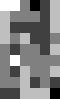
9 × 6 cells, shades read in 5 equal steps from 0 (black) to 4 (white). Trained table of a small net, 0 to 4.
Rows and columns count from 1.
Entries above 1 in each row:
4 5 2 4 4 6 5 4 3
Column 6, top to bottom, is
3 3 3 2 3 2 3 1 0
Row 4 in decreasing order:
3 3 2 2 1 1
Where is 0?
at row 1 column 4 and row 9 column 6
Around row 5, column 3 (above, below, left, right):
3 2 1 2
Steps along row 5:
down up same down up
